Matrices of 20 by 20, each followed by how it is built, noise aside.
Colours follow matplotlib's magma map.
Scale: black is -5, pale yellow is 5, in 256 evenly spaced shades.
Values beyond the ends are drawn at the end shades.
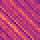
Toeplitz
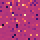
sparse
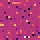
sparse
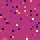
sparse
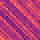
Toeplitz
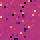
sparse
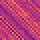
Toeplitz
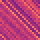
Toeplitz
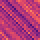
Toeplitz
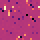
sparse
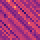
Toeplitz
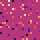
sparse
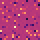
sparse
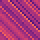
Toeplitz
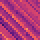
Toeplitz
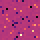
sparse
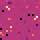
sparse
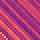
Toeplitz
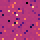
sparse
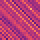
Toeplitz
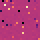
sparse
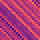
Toeplitz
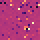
sparse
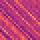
Toeplitz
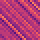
Toeplitz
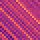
Toeplitz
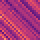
Toeplitz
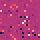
sparse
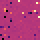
sparse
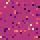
sparse
